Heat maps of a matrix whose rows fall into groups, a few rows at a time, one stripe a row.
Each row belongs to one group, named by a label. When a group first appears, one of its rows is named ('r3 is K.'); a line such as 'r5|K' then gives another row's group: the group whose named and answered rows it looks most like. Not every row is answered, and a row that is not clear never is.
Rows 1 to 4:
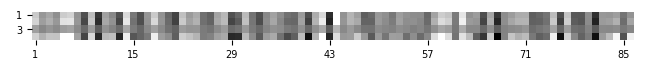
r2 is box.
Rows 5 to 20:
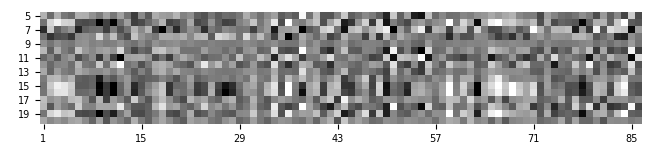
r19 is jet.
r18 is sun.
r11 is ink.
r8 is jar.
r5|sun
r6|jet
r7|ink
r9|sun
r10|sun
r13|sun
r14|jet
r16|jet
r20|box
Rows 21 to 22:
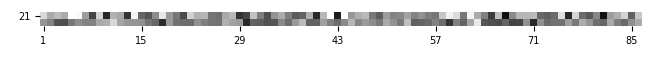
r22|jar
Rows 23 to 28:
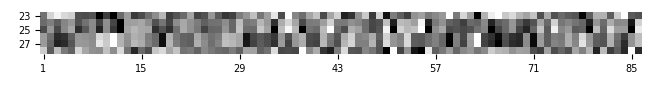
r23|jet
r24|ink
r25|ink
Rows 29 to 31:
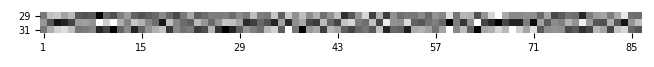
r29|jet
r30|jar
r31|jet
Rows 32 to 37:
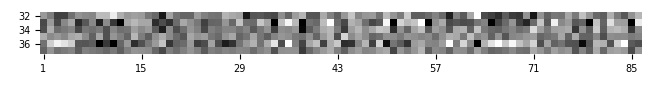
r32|jar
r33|ink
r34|ink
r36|jet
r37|ink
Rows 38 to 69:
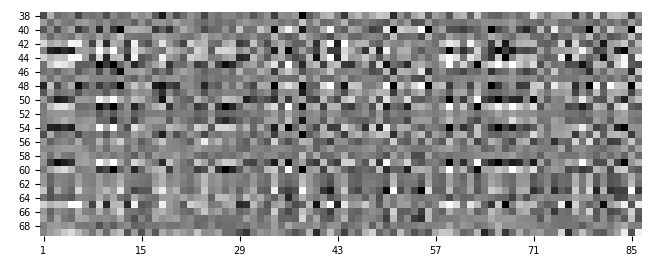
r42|box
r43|jar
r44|box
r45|jet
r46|ink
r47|sun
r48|ink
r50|jar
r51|jet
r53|jet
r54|jar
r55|ink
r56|sun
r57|box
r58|sun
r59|jar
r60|jet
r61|sun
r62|sun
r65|box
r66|sun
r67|sun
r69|box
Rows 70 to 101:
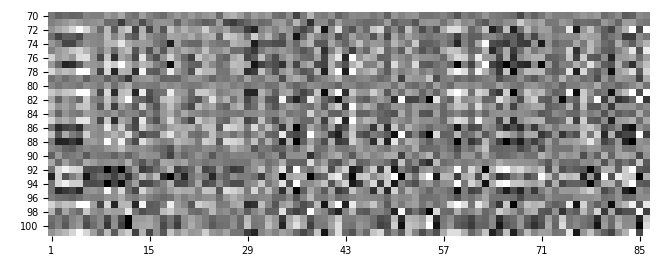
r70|jar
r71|jet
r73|jar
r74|jar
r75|box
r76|box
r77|jar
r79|ink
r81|box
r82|sun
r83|box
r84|sun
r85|box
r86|jar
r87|sun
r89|jar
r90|ink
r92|jet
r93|ink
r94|jet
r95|jar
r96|jar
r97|box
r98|sun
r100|ink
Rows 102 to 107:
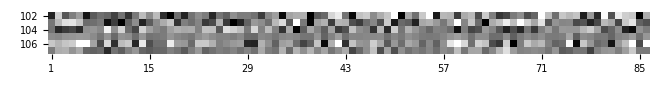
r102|ink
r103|jet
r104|jar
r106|box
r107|jet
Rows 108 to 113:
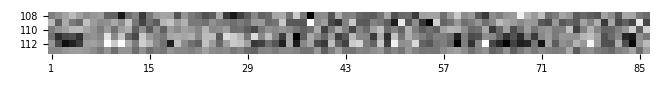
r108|jet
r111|jar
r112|jar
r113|box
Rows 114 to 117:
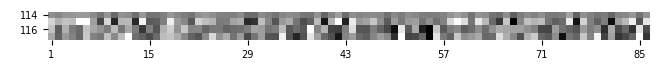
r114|box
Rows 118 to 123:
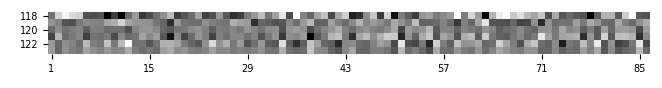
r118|jet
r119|jar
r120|ink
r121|ink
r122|sun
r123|sun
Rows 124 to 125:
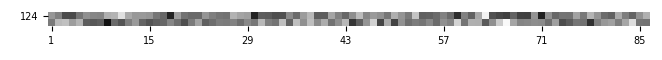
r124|jar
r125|jet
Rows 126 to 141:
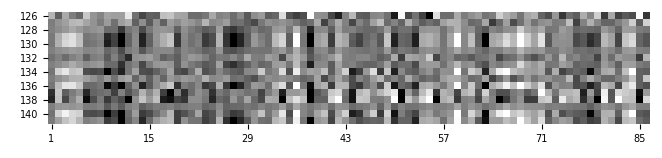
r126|sun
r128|jet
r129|jet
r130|jet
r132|ink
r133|jet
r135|box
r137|ink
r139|jet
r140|jet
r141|jet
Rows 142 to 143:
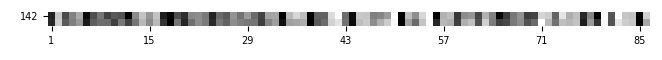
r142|ink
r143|ink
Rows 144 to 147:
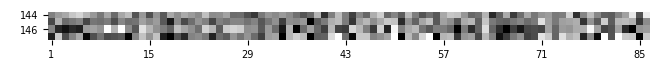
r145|ink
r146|jar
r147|ink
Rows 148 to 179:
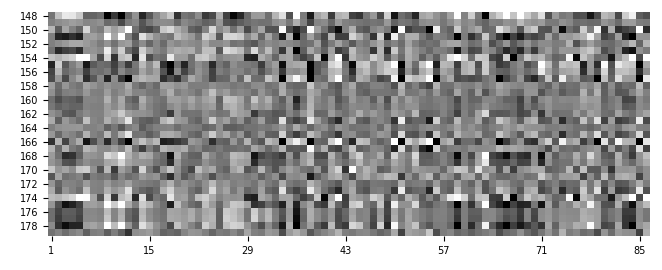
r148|jet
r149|jet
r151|jar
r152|box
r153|jar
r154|box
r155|ink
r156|ink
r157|ink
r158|sun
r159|sun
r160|jar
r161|jar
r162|jar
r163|sun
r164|jet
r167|sun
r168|jar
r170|box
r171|ink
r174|box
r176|jar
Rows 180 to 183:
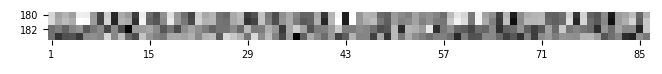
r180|box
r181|box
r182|ink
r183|jar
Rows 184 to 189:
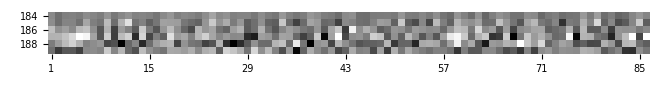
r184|sun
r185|sun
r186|box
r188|jet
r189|jar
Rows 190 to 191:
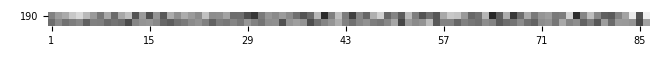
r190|box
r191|ink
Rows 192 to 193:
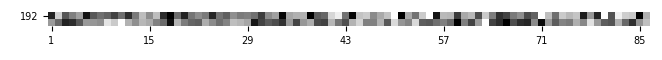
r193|jar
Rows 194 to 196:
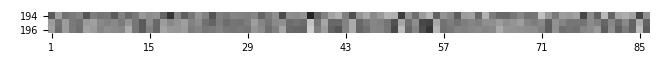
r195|sun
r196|sun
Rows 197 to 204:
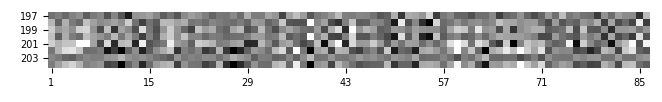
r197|ink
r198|sun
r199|box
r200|sun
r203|jar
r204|jet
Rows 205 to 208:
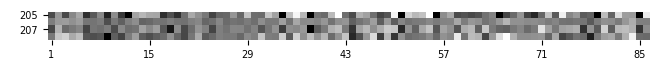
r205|ink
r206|jet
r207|ink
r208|jet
